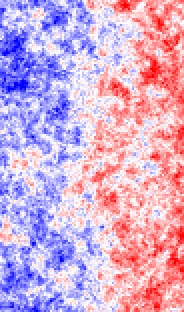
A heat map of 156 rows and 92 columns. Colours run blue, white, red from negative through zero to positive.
On average the colour sits 50% of the way up the scale. The field is mottled with small blotches. Values rise toward the right. No single row or column stands out from its neighbours. No regular stripes run through it. The top left is the ninth with the lowest average.
